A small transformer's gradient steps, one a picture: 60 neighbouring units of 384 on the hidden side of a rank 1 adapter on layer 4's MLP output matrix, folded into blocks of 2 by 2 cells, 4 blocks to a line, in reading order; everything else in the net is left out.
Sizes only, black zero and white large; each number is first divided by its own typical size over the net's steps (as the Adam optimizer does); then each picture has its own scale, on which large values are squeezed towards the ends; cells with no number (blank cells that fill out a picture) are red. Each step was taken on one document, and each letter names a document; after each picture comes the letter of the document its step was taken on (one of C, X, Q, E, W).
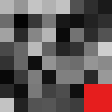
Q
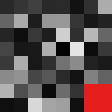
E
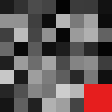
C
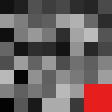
E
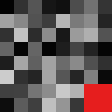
C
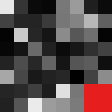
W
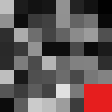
W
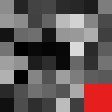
E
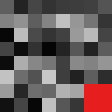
C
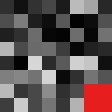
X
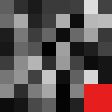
X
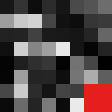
X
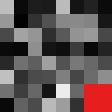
W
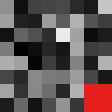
E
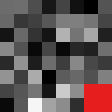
W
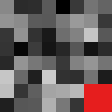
C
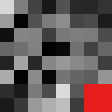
W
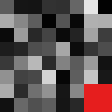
X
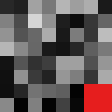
Q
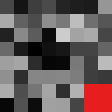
E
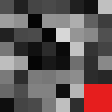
E
